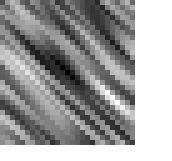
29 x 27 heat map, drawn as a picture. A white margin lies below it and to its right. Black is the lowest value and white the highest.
No row or column stands out. The ninth with the lowest average is the centre. Neither half mirrors the other. Values change most from cell to cell in the bottom right. The grain runs diagonally down to the right. No overall slope runs across the table.
